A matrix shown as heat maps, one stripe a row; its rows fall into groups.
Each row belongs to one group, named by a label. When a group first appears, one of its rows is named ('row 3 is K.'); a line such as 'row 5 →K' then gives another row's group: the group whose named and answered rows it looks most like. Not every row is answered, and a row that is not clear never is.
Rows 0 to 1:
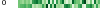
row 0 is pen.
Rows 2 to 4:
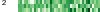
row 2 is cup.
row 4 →cup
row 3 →pen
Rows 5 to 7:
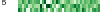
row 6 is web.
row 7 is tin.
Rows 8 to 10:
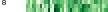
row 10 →web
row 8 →cup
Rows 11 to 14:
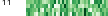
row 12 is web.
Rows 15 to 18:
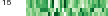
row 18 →web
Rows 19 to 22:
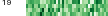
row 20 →tin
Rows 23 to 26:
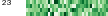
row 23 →web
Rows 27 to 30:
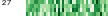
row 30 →cup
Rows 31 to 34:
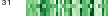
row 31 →pen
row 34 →pen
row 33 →pen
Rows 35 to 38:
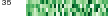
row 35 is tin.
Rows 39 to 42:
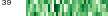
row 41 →web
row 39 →tin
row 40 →web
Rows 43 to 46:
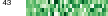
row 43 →web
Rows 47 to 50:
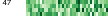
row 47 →cup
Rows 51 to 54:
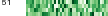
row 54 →pen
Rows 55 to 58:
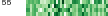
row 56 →web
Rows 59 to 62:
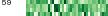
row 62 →tin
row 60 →web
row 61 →web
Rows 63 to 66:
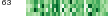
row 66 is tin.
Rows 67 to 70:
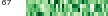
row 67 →web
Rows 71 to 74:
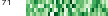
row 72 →cup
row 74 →web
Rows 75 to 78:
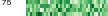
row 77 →cup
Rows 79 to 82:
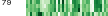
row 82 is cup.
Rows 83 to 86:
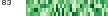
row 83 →tin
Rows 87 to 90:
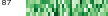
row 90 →web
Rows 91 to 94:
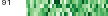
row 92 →cup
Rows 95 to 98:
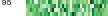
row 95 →tin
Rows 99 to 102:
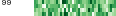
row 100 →tin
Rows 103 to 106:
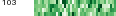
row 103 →web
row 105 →tin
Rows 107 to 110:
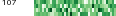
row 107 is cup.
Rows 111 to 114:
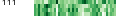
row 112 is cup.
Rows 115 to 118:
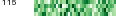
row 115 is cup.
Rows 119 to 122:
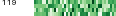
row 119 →tin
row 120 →pen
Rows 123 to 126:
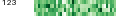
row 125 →pen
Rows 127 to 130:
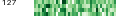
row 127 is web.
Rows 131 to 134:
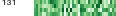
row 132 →tin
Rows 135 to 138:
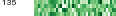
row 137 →web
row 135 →pen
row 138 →pen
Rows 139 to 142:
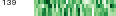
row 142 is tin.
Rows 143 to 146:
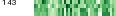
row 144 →cup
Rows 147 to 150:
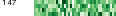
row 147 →web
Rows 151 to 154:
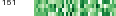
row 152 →tin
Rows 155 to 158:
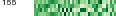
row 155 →pen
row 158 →pen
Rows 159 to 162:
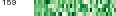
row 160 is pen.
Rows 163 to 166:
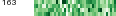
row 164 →tin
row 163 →web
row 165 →pen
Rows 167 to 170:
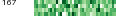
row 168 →cup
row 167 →web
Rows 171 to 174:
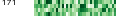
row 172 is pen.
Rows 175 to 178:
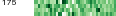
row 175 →web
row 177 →tin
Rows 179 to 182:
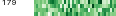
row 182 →cup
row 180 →tin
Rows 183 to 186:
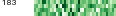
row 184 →web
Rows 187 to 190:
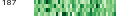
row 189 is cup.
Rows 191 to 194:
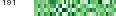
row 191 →pen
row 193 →web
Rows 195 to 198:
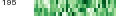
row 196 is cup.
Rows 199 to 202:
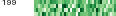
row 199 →pen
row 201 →tin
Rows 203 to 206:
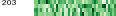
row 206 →tin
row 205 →tin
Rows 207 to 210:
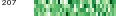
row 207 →tin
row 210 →cup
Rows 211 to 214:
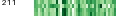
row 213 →web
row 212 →pen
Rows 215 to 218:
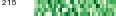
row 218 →cup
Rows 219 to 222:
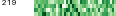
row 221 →cup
